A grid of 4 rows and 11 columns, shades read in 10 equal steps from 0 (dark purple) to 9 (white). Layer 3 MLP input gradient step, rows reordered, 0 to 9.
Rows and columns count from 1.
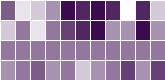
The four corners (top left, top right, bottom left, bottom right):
3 7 5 2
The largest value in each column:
7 8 8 5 4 7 5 5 9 5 7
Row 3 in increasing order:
4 4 4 4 4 4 4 4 4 4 4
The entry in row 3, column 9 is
4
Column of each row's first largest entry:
9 3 1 6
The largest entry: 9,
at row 1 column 9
